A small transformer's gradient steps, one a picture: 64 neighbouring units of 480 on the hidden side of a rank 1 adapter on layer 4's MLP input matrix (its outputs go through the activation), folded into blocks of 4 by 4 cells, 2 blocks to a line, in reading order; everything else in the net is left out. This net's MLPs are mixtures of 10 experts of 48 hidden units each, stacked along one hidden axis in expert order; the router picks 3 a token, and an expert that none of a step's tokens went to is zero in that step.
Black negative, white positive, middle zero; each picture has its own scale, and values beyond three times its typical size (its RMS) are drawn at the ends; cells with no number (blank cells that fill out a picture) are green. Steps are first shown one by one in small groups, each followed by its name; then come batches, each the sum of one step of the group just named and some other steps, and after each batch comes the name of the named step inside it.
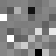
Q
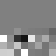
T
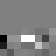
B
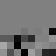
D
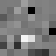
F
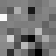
Q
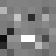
B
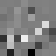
F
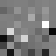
B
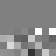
T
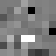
F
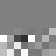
T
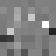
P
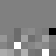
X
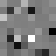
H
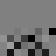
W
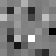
H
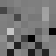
W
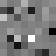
H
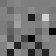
W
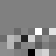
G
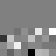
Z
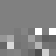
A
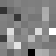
Z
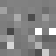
A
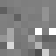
A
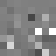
A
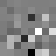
G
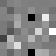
Z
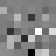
G
